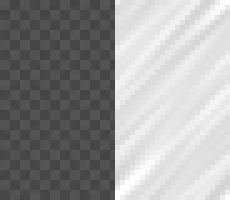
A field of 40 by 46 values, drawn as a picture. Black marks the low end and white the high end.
The table splits into one row of 2 panels. Panel 1,1: low, checkered, faint in contrast. Panel 1,2: very high, slanting up to the right, faint in contrast.
